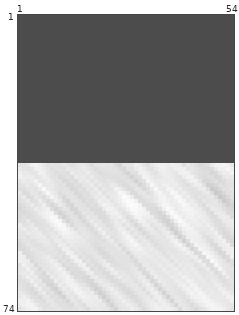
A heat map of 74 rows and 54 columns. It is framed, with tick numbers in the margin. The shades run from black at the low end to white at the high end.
The table splits into 2 rows of 1 panel. Panel 1,1: low, flat. Panel 2,1: very high, slanting down to the right, faint in contrast.
